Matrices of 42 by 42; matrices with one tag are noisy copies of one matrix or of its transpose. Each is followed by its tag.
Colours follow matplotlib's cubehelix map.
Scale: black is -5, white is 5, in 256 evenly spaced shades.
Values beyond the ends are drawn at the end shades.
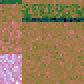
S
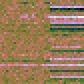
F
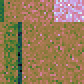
S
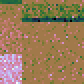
S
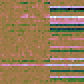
F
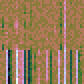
F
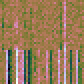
F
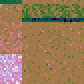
S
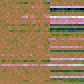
F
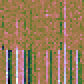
F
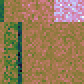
S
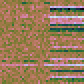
F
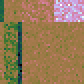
S
